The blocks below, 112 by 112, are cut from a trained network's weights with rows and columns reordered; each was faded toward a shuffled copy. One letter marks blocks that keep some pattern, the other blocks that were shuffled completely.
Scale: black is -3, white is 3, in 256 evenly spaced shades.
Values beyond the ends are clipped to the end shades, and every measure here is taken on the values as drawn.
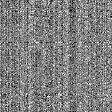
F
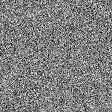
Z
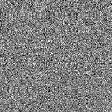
F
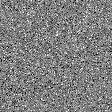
Z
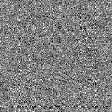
F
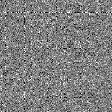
F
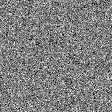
Z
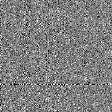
F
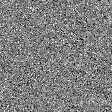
Z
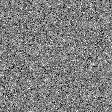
Z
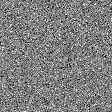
Z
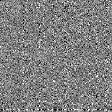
F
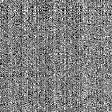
F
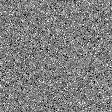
Z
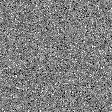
Z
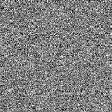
F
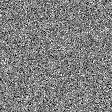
Z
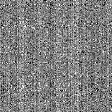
F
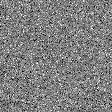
Z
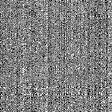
F
